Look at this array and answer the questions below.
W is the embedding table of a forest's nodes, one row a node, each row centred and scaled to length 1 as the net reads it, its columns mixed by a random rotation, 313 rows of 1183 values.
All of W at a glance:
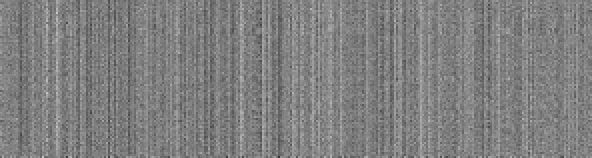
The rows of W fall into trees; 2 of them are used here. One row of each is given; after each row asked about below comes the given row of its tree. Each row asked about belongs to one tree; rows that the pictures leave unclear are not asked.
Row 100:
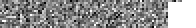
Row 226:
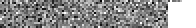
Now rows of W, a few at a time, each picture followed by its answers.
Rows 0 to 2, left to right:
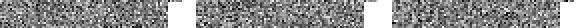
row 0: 226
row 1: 226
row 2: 100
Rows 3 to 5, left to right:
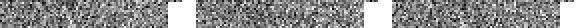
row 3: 100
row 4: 100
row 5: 100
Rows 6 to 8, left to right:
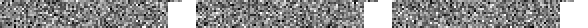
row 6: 226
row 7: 226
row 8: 226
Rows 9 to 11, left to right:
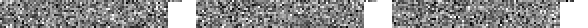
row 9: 226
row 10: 226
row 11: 100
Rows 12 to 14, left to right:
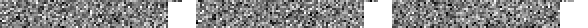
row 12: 100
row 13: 100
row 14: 226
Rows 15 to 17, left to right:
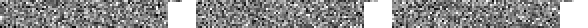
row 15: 226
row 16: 226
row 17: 226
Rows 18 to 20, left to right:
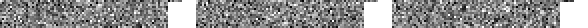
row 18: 226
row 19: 226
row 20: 100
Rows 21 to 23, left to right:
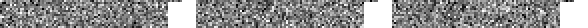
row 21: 226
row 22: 100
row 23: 100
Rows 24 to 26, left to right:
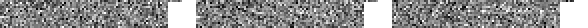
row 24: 226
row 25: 226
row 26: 100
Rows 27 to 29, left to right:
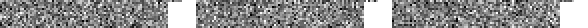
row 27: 226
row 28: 226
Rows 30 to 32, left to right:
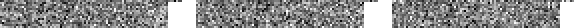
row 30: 100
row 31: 100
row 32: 226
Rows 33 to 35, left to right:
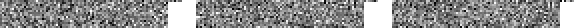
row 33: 100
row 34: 226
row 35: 226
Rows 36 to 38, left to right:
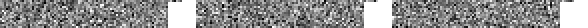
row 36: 100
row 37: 226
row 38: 226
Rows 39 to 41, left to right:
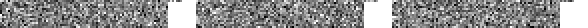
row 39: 226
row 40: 226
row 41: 226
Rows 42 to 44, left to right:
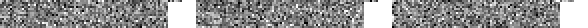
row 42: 226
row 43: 100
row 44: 226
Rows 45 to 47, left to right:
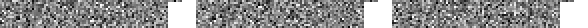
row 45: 100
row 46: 100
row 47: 100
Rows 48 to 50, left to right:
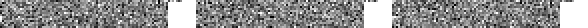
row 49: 226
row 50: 226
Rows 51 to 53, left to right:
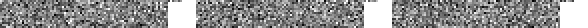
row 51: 226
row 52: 226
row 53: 226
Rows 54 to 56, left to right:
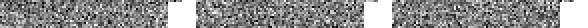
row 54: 100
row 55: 226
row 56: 226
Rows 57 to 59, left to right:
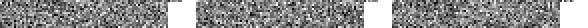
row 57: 226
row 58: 226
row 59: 226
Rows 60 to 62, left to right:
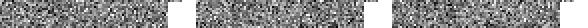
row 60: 226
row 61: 226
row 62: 226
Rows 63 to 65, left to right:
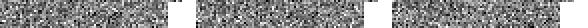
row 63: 100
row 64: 100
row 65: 226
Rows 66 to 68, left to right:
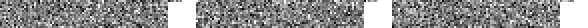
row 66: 226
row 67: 226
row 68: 226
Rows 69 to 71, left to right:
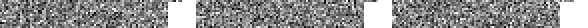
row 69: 100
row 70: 226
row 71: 226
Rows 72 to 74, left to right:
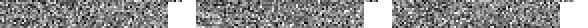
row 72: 100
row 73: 100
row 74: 226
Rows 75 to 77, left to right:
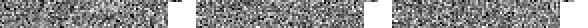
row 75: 100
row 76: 226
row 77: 100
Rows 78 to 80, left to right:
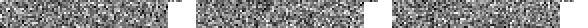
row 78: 226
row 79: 100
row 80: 226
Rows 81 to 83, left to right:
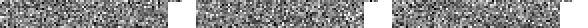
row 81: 226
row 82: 100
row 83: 226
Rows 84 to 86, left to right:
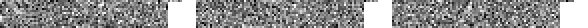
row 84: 226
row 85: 226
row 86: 100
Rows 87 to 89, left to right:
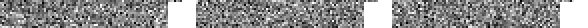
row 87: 100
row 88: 226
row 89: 226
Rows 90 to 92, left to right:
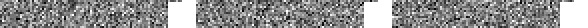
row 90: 100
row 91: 100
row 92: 226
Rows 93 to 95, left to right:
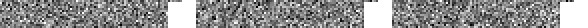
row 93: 226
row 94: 100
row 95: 100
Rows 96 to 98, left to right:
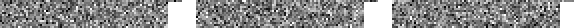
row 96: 100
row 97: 100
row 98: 226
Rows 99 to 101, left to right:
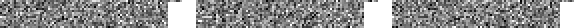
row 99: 226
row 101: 226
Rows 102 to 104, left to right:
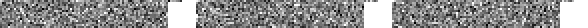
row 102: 226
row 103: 226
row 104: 226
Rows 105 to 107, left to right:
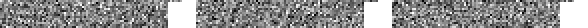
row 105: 226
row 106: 100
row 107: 226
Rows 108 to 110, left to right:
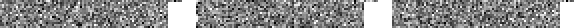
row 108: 100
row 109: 226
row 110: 100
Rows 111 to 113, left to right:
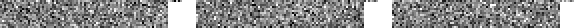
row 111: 100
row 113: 226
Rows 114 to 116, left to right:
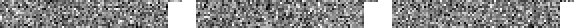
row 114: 226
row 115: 100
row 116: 226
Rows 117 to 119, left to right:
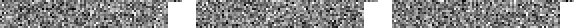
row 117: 100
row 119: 100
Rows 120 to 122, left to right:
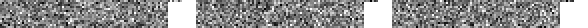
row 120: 226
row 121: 100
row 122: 100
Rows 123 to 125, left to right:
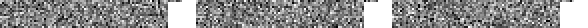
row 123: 226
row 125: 226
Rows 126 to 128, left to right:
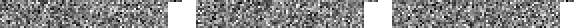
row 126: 100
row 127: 100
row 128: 100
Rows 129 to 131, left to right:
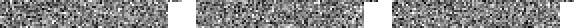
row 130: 100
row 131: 226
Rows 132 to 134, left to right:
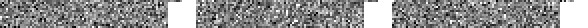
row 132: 226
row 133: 100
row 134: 226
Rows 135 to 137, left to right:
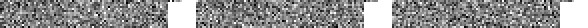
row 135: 226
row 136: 226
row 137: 226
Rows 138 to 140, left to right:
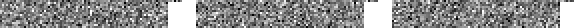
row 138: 100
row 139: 226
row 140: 100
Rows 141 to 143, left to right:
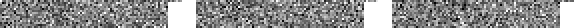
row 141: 226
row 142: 226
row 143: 100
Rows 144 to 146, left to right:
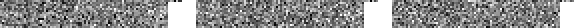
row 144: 100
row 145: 100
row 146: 226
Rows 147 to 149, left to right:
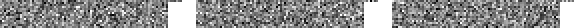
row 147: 100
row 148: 100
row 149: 226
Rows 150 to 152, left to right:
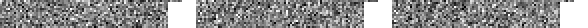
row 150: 226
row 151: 100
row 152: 100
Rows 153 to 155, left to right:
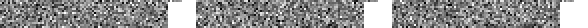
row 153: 226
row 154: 226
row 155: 226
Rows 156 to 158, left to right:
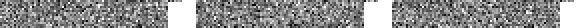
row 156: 226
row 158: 226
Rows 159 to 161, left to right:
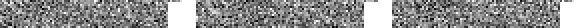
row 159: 226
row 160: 226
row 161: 226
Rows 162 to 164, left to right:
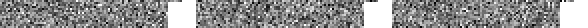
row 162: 226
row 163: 100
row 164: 226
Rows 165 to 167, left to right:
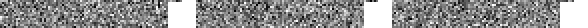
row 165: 226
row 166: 100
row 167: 100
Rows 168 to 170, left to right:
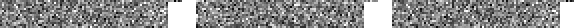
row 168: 100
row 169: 226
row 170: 100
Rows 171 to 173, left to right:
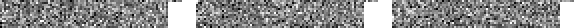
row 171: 100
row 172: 226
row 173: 226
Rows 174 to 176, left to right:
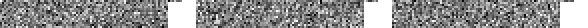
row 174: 226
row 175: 100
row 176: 100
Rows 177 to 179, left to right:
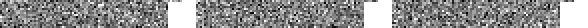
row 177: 226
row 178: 226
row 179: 100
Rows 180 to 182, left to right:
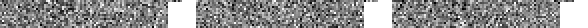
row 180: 100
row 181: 226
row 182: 100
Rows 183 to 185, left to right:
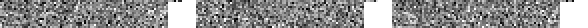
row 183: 100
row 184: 226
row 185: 100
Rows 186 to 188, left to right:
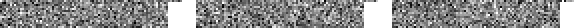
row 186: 226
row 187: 226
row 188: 226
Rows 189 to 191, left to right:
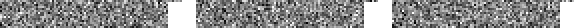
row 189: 226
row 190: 100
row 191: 226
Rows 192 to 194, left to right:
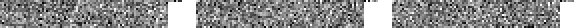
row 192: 100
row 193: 226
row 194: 226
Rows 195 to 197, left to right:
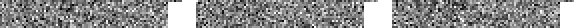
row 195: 100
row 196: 226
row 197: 100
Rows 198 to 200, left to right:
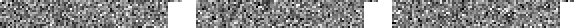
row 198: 226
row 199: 100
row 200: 100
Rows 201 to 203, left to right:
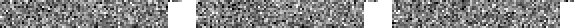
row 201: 226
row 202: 226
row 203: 100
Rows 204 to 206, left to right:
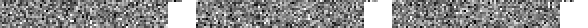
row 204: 100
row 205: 226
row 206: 226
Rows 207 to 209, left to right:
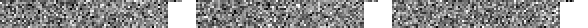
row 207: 100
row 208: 100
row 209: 100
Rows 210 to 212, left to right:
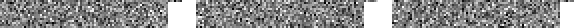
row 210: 100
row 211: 226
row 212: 100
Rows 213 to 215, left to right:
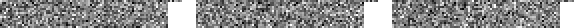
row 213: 226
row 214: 100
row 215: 100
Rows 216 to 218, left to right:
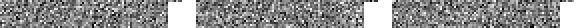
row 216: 100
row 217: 100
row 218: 226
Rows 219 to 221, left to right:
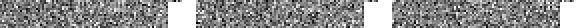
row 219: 100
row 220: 100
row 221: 226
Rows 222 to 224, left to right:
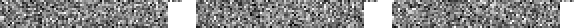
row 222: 226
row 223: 226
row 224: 226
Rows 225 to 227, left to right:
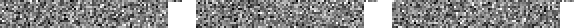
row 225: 100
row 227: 226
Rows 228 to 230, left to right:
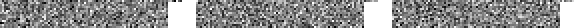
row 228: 100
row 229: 226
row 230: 226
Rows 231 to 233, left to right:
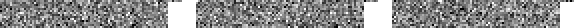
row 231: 226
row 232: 226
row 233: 100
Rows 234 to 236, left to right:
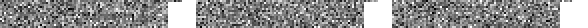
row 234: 100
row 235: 226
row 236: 226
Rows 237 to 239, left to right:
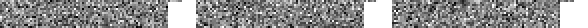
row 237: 226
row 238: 226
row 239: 100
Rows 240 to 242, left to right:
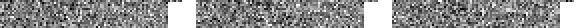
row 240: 100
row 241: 100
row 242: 100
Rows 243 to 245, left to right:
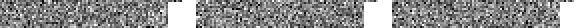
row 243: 100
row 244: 226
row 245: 226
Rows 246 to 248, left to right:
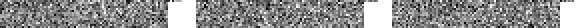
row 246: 226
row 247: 100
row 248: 226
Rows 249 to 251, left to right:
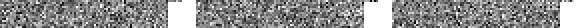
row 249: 100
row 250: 100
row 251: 226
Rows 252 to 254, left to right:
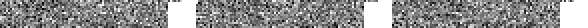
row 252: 226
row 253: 226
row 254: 226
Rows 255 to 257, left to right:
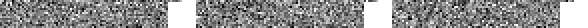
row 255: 226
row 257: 100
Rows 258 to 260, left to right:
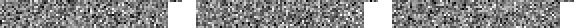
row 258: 100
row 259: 100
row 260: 100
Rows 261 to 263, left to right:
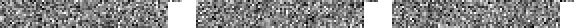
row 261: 226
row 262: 100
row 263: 226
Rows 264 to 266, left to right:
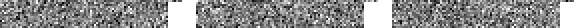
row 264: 100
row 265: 226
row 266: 100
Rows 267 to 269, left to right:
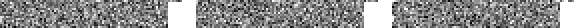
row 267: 226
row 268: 226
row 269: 226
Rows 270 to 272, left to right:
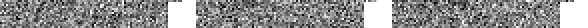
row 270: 100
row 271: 226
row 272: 100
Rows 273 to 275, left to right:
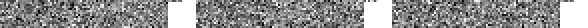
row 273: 100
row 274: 226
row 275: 100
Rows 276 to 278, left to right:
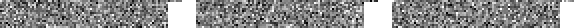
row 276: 226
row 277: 100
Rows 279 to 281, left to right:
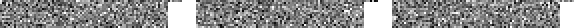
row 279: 226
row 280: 100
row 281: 226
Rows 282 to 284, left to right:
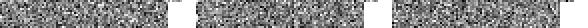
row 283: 226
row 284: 100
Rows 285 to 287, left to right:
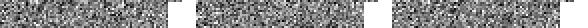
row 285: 100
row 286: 226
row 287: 100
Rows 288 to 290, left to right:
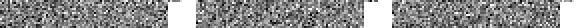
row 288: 226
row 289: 100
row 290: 226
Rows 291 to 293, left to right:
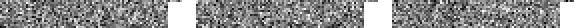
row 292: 226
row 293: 100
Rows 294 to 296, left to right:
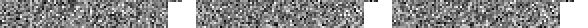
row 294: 100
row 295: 100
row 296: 100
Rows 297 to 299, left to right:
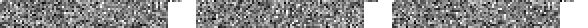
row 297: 226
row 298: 100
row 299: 226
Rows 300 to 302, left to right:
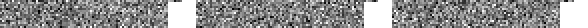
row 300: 100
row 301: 226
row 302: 100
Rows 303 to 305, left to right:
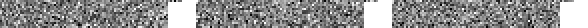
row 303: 100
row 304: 226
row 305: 226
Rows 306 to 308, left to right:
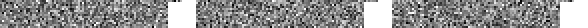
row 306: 100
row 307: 226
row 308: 226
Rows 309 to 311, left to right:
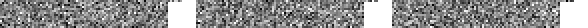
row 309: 226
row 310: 100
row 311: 100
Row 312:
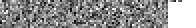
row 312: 100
